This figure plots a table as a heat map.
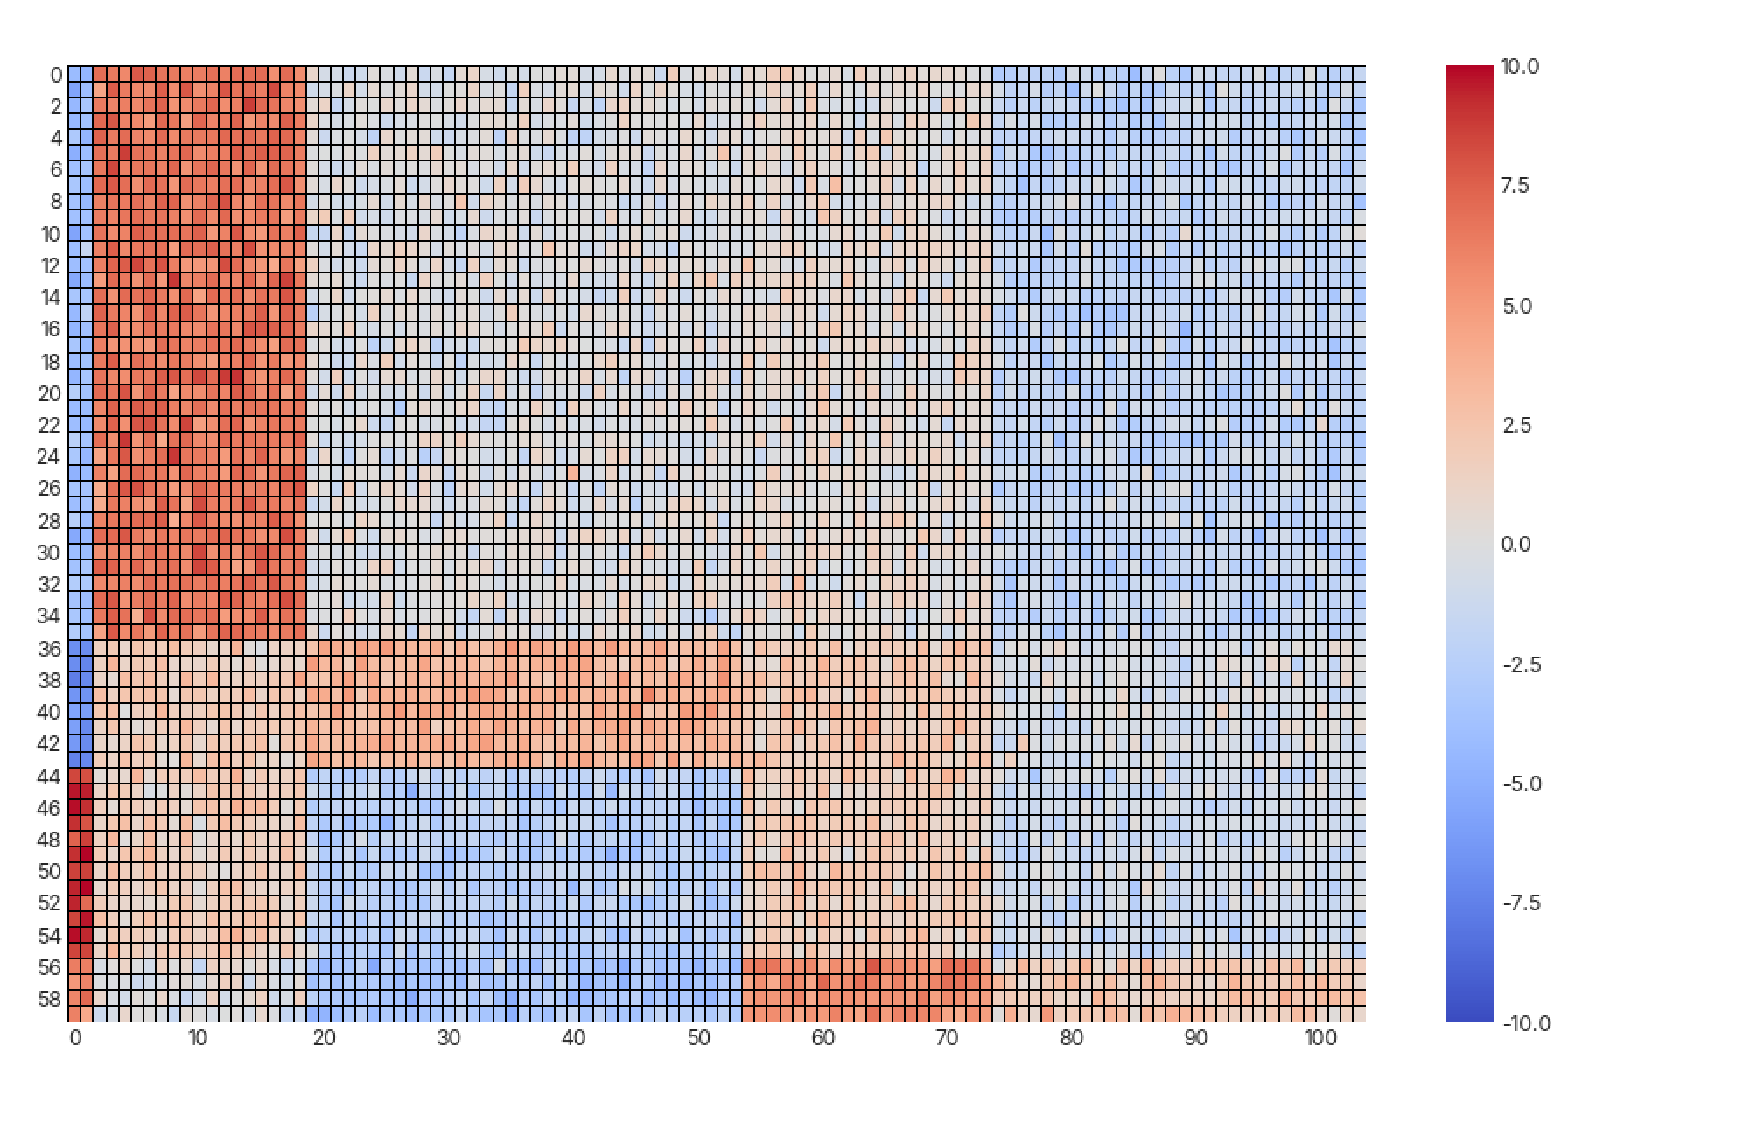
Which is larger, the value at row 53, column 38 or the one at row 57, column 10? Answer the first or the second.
the second
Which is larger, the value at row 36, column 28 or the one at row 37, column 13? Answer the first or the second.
the first
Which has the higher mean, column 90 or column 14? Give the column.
14
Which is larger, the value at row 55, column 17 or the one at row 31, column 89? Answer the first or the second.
the first
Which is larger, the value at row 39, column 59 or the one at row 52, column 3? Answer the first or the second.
the first
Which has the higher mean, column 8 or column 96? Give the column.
8
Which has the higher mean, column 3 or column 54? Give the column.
3
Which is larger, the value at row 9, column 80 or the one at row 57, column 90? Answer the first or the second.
the second
